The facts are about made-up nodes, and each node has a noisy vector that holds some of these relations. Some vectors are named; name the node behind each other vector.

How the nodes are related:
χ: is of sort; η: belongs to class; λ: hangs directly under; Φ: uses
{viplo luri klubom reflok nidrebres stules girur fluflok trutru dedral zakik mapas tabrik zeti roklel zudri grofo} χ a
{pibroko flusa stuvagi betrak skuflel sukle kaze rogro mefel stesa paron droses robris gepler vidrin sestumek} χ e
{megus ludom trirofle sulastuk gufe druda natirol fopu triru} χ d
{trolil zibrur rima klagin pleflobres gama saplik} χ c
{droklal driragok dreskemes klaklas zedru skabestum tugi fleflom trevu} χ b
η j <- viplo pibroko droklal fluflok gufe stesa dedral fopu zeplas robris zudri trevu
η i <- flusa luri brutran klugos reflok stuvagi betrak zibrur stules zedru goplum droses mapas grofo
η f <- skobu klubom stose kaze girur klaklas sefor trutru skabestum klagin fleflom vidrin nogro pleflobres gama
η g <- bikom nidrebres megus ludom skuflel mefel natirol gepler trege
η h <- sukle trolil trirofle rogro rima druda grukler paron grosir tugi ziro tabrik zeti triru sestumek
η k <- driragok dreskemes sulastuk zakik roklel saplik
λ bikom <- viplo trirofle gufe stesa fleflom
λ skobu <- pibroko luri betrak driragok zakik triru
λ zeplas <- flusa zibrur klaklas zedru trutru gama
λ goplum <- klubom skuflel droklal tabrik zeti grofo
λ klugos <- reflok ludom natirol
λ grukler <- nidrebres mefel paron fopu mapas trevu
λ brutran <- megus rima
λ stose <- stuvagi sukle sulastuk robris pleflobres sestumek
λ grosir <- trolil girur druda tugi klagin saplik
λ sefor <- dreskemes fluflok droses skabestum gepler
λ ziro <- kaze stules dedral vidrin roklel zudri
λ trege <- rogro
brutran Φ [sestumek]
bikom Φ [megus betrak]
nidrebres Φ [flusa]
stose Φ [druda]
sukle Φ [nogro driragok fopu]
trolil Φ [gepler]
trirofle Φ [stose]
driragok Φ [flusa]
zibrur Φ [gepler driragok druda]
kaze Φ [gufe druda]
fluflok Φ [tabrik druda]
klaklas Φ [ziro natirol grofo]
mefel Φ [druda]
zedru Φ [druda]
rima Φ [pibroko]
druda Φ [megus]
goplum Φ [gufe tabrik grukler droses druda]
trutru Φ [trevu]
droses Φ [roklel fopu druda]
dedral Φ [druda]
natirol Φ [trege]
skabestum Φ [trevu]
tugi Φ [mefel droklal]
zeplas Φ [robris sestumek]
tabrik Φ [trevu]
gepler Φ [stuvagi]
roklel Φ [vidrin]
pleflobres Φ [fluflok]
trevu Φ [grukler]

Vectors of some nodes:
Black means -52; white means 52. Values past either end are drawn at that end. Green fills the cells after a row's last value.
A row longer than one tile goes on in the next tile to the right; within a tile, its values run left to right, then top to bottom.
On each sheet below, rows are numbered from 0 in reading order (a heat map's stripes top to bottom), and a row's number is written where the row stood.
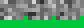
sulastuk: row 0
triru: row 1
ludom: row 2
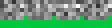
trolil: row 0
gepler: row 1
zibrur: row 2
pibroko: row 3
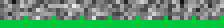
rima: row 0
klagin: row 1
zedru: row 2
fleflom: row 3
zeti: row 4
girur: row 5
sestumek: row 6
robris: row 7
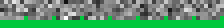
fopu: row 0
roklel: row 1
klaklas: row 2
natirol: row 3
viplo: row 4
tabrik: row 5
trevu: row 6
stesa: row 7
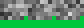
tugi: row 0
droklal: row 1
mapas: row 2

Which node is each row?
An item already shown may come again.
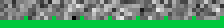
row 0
skuflel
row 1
grofo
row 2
kaze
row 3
vidrin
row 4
gama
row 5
trevu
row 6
grosir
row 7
grukler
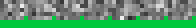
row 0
trolil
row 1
megus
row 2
mefel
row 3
grosir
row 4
skabestum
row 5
trirofle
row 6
grosir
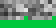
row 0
druda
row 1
gufe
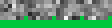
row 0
stose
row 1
tugi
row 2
skabestum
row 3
sulastuk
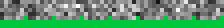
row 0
ziro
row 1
tabrik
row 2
zibrur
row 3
nidrebres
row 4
flusa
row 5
trege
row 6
driragok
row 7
ziro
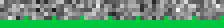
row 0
pleflobres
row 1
zeplas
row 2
zakik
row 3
nogro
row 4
tugi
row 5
paron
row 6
driragok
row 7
droses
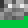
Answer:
sukle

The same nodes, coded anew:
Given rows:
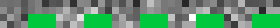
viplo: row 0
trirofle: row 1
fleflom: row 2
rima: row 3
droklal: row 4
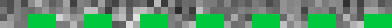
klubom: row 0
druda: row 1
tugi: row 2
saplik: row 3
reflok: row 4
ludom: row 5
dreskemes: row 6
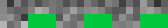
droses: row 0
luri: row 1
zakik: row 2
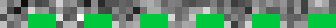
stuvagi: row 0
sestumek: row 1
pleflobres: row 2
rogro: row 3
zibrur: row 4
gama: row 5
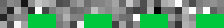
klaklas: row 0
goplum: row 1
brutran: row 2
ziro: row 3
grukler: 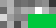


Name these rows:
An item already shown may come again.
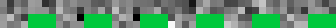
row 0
roklel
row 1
gufe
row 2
gufe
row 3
nidrebres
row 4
trutru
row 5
sulastuk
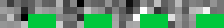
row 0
trevu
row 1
flusa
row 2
trolil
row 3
grosir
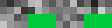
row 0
trutru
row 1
betrak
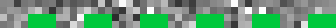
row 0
triru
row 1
tugi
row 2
trege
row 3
zedru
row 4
ziro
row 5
goplum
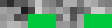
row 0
skabestum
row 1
stose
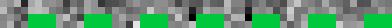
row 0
nogro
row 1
roklel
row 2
goplum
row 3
trevu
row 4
fopu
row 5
bikom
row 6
skuflel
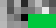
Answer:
vidrin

